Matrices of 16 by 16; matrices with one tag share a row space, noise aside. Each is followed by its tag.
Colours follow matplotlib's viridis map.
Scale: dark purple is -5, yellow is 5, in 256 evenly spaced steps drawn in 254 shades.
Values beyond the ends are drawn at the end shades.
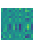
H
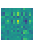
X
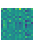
H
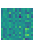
H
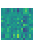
X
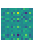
X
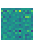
H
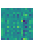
X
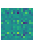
X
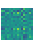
X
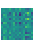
H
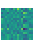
X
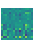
H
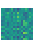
X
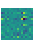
X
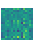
X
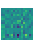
X
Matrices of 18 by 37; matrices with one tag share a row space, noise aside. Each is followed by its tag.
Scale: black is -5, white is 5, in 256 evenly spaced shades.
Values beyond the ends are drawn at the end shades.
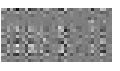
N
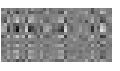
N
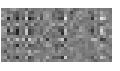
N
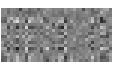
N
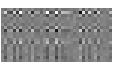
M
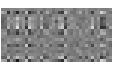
N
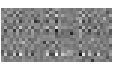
M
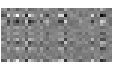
N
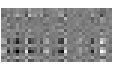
N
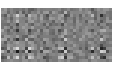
N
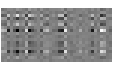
N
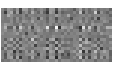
M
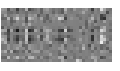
N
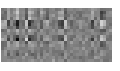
N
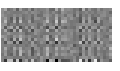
M
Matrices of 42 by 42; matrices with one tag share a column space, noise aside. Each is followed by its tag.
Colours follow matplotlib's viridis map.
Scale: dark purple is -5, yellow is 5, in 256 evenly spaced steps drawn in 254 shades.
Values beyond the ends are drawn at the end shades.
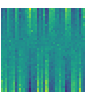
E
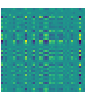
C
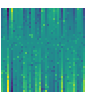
E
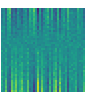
E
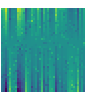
E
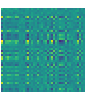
C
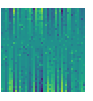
E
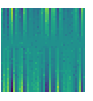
E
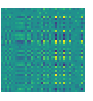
C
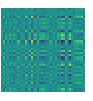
C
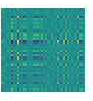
C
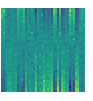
E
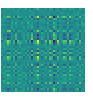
C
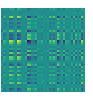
C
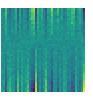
E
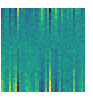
E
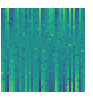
E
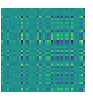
C
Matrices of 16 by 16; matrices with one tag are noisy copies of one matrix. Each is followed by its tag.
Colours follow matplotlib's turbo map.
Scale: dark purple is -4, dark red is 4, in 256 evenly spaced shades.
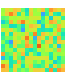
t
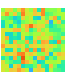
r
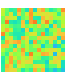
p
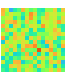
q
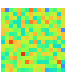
p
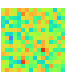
r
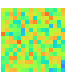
p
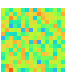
p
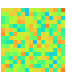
t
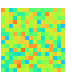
q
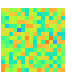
t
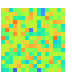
q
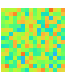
t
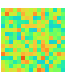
r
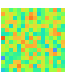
q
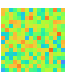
q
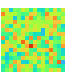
q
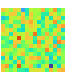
t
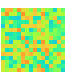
r
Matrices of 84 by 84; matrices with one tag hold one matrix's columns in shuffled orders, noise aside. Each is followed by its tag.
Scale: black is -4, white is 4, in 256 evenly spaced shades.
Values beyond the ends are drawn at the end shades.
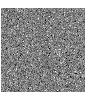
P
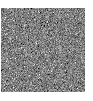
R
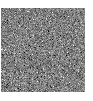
P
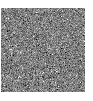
P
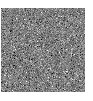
P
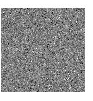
R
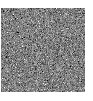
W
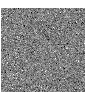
R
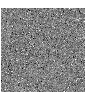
W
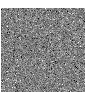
W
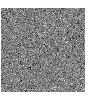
W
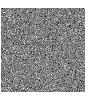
R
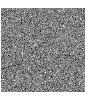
P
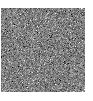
W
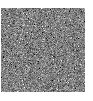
W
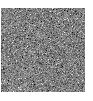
W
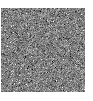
W
